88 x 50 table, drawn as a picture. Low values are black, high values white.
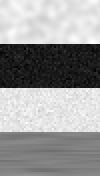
The table splits into 4 rows of 1 panel. Panel 1,1: very high, blotchy, faint in contrast. Panel 2,1: very low, fine-grained, faint in contrast. Panel 3,1: very high, fine-grained, faint in contrast. Panel 4,1: middling, streaked across, faint in contrast.
